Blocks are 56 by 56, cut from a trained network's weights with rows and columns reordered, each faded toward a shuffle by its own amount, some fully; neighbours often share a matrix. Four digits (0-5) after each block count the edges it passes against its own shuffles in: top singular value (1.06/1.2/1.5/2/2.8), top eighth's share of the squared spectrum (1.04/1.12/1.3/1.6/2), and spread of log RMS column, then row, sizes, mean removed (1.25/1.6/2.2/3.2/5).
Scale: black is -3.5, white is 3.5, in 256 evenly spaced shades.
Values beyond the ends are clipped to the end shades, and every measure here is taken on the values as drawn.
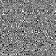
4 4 2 2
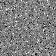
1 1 0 0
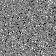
1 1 0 0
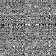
3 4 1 2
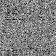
2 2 0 1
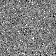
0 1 0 0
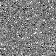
2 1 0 0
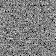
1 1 0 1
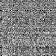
3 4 1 2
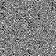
3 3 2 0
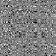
3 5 2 3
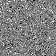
1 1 0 0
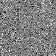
1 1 0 0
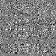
3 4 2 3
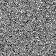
1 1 0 0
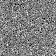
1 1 0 0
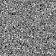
2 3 1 1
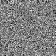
3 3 1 1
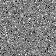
0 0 0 0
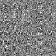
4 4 2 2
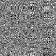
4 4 2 2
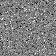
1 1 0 0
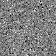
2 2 0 0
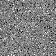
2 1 1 0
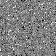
0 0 0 0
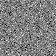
0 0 0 0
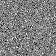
0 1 0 0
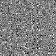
2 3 2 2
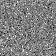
0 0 0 0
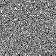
2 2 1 0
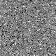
0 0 0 0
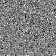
0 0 0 0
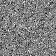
1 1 0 0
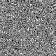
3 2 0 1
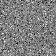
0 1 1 0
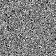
2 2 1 0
